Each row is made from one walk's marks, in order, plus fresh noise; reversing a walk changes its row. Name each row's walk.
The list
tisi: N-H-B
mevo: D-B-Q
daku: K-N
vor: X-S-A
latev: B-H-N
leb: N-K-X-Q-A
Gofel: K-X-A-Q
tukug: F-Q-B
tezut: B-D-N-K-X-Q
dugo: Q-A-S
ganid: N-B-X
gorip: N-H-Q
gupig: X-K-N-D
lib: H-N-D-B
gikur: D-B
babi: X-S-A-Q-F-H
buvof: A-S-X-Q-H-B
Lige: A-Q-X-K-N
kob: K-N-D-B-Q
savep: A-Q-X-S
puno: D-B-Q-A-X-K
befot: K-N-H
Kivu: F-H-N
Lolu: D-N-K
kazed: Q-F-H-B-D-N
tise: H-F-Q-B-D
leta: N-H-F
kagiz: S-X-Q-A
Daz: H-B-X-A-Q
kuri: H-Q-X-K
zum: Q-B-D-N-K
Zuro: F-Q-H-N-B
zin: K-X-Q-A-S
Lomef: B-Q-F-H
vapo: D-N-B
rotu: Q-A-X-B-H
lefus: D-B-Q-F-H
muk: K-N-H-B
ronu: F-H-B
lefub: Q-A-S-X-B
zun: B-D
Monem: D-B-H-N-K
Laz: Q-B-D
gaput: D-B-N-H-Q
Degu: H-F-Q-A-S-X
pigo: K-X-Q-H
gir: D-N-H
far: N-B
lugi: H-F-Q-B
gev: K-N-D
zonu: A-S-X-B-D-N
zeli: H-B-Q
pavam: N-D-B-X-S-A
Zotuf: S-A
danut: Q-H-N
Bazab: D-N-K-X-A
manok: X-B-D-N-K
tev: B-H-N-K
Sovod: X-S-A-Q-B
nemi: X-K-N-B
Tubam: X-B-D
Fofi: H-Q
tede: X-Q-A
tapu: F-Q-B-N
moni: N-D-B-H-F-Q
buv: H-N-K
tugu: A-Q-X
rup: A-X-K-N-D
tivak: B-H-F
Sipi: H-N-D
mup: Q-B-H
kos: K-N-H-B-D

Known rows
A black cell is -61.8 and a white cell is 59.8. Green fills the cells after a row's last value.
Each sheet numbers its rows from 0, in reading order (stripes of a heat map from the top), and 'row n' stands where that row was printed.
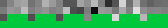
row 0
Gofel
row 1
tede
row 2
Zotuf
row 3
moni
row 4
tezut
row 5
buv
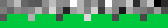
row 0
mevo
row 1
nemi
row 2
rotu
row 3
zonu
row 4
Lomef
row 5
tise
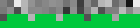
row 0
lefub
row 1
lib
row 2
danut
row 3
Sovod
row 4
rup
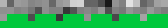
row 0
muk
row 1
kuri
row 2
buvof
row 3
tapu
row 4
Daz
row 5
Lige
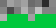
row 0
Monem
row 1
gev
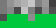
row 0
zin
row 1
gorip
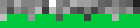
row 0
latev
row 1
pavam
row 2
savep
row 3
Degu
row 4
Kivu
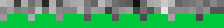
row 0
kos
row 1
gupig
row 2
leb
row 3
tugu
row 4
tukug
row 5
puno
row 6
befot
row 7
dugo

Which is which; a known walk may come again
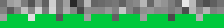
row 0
kob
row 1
manok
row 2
Laz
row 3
befot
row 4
gikur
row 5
muk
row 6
lefub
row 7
daku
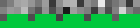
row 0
Gofel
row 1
Fofi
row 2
lefus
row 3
zeli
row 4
zun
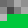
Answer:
tev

